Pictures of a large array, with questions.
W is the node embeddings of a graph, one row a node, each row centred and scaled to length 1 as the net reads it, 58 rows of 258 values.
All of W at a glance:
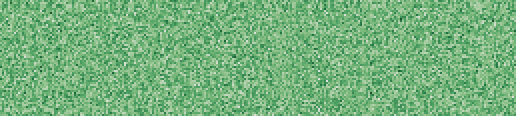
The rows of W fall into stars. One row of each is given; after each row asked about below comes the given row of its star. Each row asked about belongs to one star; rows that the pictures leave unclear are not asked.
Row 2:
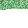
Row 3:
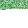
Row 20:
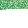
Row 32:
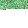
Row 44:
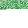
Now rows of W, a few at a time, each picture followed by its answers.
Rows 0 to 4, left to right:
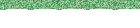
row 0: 2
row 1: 20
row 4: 2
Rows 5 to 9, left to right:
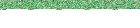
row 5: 3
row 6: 20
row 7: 32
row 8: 44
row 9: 44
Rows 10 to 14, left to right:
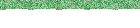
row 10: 3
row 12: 2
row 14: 32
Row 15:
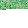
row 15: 3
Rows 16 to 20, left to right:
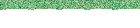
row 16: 20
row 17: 32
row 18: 2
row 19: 2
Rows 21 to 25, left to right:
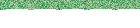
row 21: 20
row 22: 32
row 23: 3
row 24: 2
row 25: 32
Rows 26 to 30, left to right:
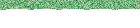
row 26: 2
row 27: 3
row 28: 44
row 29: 2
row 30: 32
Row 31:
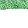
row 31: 32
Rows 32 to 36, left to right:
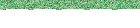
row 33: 44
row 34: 2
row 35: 44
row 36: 20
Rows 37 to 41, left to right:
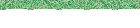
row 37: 3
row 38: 2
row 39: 44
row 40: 20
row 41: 20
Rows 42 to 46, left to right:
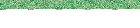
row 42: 20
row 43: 2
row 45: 32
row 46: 32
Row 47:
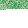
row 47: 32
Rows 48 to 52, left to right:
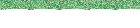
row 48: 32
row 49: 2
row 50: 3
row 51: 44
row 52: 3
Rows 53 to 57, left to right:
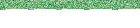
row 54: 44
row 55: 44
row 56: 2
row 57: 20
